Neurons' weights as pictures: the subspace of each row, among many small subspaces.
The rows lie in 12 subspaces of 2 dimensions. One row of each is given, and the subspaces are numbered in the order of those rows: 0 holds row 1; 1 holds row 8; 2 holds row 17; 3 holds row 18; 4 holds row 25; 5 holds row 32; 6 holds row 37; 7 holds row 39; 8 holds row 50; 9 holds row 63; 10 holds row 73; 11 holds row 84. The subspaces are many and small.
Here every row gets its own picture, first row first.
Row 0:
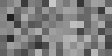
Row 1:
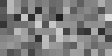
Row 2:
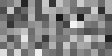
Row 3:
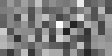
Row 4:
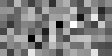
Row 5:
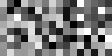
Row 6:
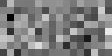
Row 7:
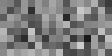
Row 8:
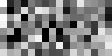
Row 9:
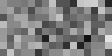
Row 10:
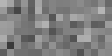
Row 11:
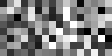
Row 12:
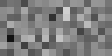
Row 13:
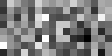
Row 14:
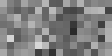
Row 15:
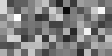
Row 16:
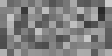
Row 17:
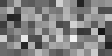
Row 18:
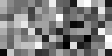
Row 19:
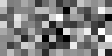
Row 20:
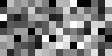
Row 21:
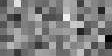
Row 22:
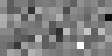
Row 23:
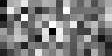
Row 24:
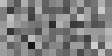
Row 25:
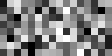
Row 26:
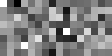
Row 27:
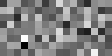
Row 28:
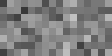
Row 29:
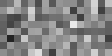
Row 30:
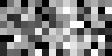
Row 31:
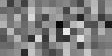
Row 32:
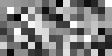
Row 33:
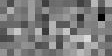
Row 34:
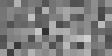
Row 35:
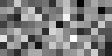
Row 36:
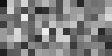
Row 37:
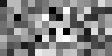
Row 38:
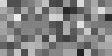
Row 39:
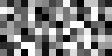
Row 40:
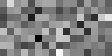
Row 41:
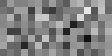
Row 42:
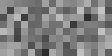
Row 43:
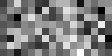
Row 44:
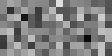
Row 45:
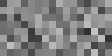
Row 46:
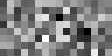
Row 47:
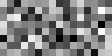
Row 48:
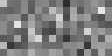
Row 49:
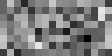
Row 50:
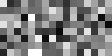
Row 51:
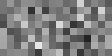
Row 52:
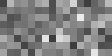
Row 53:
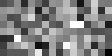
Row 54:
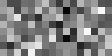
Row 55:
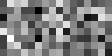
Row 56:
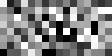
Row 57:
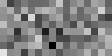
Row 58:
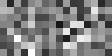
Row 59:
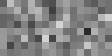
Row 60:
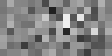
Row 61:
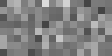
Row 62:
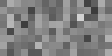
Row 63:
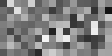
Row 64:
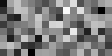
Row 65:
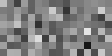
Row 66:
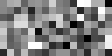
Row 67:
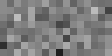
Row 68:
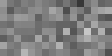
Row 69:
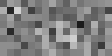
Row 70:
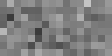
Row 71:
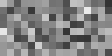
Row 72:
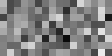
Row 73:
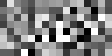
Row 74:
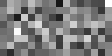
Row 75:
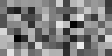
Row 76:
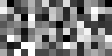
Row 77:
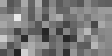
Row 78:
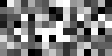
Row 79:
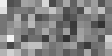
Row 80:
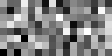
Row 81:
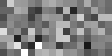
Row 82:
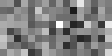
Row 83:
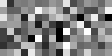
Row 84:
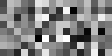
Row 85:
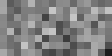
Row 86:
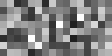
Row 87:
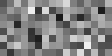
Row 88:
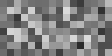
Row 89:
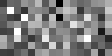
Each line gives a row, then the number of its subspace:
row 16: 3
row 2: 9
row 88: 0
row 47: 2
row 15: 4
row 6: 3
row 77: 9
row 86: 2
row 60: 6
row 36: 1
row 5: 10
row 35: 2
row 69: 9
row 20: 3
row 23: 1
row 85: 9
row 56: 9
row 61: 8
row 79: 7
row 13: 11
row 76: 7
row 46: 11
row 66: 3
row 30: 7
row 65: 8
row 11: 10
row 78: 8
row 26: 6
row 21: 4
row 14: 7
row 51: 10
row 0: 7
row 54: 4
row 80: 9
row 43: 4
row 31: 10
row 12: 2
